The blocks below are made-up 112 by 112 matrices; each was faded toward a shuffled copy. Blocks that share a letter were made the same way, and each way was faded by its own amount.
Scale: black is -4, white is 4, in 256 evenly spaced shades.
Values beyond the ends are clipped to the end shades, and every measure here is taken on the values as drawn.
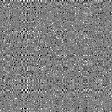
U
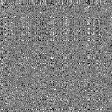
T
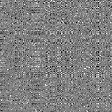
U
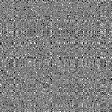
U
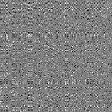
U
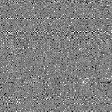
T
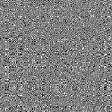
T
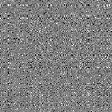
T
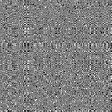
U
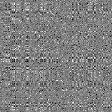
U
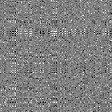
U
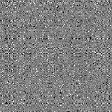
T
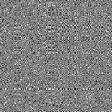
U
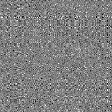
T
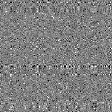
T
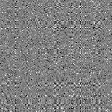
U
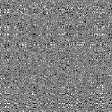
T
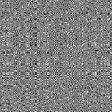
U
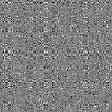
U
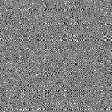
T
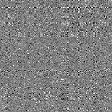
T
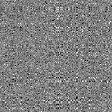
T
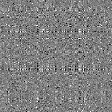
T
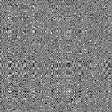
U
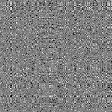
U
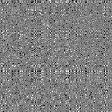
U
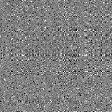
T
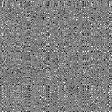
U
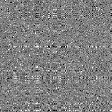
T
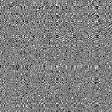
U
